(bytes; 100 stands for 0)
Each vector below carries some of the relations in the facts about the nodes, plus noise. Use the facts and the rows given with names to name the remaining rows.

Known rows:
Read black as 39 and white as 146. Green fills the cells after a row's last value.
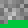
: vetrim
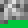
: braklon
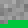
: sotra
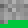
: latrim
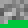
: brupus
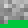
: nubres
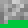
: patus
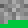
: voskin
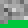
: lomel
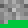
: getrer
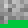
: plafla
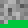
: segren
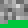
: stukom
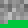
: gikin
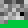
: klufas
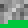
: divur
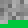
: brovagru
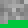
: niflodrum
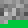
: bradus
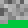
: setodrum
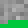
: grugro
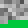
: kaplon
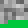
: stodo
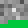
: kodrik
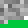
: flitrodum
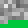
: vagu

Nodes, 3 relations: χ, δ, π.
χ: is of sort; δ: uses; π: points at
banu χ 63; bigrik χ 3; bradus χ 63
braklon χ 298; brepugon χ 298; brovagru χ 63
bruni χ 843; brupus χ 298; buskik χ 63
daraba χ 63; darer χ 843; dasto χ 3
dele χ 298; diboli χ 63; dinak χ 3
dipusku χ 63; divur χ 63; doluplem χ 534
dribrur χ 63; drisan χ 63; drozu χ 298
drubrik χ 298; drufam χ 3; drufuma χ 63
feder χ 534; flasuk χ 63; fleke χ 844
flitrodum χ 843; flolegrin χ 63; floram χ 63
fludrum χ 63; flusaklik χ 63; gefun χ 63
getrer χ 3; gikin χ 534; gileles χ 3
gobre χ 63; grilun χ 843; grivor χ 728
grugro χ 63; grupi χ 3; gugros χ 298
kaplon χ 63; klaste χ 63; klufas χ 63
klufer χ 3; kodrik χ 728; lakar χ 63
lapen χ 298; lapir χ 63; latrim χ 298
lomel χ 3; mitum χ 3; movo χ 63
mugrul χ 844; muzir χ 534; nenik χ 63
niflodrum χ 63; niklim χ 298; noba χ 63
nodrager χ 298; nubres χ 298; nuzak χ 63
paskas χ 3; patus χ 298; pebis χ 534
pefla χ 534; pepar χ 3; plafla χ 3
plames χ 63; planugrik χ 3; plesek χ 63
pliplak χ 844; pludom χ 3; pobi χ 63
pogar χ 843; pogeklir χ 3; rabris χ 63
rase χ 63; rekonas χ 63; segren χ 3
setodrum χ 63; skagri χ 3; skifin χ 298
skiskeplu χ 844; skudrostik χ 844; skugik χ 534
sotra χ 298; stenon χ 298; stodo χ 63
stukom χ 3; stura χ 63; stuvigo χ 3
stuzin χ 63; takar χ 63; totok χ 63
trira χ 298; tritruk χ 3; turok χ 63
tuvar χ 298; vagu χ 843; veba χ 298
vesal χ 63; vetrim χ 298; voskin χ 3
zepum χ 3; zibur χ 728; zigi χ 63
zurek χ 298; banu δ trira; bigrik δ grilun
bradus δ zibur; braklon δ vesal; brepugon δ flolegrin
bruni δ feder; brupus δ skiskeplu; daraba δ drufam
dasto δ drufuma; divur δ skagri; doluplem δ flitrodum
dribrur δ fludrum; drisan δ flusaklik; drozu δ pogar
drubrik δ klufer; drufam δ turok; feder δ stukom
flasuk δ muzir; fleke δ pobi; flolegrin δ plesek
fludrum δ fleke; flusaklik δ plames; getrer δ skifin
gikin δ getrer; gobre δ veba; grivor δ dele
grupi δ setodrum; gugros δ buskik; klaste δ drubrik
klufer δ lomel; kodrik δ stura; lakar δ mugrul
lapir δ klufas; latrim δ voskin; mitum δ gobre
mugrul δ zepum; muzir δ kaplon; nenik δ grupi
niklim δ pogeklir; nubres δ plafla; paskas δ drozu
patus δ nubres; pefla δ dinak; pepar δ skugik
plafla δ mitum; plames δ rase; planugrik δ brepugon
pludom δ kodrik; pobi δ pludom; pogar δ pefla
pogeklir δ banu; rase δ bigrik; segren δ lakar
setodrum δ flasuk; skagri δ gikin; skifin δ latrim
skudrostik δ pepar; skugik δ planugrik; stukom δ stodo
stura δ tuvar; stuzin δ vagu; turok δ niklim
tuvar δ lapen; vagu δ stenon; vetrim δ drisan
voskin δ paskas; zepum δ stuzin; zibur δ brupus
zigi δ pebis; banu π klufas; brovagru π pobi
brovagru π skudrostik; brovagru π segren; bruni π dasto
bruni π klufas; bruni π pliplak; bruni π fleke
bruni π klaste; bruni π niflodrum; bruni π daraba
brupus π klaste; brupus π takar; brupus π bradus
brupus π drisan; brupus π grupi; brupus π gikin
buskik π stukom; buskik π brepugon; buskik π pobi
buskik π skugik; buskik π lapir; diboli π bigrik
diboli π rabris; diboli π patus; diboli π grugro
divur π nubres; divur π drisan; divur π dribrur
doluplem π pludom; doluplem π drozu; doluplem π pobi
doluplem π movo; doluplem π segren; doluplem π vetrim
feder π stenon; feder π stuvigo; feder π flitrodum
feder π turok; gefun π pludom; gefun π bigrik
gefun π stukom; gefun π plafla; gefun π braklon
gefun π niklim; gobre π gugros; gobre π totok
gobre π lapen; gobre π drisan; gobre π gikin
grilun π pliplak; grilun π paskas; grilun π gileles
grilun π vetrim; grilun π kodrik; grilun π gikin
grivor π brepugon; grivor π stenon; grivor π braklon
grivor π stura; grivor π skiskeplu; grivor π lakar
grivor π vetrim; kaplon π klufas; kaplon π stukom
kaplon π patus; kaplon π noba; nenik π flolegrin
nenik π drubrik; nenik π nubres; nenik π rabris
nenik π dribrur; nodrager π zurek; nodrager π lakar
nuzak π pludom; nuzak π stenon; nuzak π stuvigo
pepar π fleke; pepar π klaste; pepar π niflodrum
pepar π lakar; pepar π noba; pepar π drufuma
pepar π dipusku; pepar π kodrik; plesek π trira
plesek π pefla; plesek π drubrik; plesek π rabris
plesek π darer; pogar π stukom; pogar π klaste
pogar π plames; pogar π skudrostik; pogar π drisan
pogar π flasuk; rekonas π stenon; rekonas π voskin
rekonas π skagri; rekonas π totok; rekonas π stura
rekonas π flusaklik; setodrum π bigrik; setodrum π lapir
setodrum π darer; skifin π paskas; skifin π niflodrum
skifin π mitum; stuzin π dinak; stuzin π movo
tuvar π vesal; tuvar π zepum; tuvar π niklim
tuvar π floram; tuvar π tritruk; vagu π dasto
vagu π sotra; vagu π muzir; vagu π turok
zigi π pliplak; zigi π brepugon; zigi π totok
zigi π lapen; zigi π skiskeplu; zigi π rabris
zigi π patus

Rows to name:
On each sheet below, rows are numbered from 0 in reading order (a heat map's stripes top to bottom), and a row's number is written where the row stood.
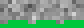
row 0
niklim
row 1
skifin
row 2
zepum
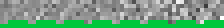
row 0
nodrager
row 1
skudrostik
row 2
rekonas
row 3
dinak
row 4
bruni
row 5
gobre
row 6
gugros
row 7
doluplem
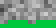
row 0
tuvar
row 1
stenon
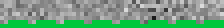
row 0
mugrul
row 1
skiskeplu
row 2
stuzin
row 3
lapen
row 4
pepar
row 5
pebis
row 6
dele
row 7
veba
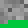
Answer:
bigrik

